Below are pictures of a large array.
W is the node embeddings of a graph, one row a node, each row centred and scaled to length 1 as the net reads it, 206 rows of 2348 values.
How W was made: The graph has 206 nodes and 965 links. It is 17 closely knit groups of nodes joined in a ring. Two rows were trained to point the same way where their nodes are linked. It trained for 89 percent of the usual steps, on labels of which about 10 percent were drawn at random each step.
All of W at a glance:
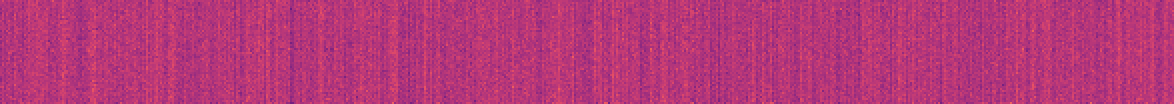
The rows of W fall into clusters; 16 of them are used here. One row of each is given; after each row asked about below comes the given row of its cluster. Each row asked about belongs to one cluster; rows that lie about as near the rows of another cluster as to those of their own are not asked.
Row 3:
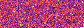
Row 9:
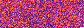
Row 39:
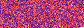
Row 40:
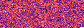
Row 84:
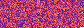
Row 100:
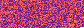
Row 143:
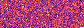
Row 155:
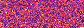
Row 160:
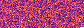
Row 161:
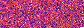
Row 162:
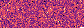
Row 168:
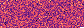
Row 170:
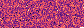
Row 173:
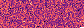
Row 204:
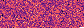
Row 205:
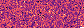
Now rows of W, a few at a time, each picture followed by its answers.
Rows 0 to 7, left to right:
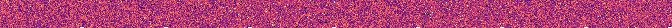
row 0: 100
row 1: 155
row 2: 100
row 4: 205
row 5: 3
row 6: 39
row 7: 161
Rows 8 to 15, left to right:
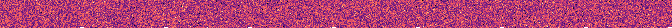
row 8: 205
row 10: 204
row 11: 39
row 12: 161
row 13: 173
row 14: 3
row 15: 155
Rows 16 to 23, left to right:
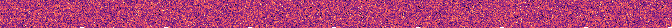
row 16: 84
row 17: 84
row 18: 168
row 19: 100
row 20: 143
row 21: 204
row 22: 155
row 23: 204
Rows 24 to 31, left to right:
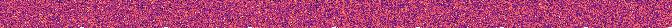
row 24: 40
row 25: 155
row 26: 170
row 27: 173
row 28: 173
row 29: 155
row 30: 155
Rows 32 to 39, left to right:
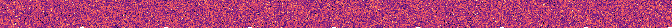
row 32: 161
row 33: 160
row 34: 205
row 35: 205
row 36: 155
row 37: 168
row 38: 173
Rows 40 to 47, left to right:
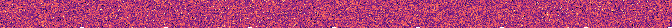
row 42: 143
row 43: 9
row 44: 9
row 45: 162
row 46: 170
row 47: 100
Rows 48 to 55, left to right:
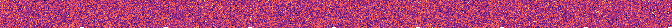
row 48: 100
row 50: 39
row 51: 168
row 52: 39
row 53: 100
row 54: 170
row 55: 161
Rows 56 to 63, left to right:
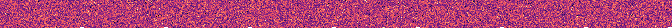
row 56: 3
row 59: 173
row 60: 162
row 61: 155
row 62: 170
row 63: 160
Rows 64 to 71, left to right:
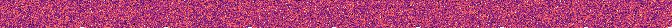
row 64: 143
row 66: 168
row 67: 40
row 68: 3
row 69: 205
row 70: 100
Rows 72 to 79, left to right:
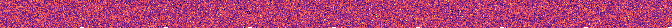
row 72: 40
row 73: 162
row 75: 155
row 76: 39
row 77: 9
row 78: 155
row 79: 204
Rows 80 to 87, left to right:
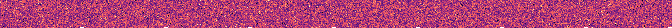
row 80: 143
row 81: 162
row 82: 205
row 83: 173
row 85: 39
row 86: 84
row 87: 143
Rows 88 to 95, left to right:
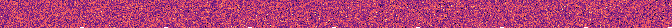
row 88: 3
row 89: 40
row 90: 84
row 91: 160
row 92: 84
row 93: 84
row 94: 170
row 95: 143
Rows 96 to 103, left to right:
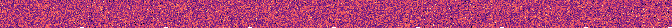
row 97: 162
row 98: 162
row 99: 162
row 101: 100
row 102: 162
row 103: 9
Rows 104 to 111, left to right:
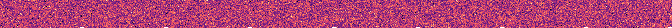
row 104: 160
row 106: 204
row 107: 40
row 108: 84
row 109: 39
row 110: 204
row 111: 100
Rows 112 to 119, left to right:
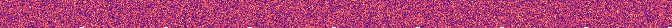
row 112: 160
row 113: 173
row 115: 143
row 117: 39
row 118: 40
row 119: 170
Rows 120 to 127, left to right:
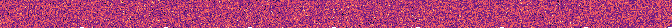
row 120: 205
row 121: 40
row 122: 84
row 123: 3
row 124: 173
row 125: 160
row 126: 155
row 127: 100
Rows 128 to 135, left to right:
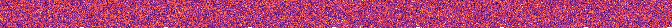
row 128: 84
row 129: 162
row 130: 155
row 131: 168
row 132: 205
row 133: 170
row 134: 162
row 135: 204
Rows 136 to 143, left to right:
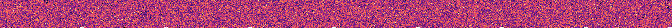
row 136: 40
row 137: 170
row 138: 204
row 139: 39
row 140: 155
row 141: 84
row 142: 143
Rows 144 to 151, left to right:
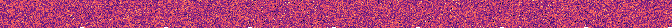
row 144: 161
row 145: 3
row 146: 9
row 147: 205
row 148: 143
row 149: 160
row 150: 9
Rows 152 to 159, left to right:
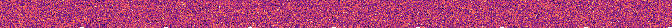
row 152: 160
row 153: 84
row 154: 3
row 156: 40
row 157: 143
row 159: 168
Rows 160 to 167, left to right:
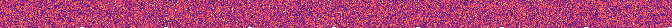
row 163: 168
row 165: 84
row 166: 205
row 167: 3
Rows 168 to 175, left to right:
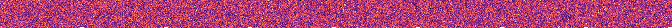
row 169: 161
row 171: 173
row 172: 143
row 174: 170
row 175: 155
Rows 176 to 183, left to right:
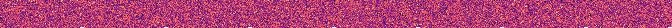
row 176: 40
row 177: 40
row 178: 205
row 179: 160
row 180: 9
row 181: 204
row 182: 168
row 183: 204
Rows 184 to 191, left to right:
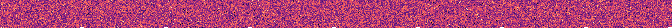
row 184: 100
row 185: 143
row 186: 170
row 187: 3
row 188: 173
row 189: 162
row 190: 39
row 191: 160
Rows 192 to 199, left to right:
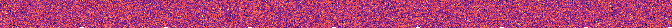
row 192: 204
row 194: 170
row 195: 100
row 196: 168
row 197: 84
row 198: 160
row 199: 168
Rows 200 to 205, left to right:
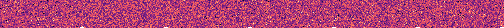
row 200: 168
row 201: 170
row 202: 160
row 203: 3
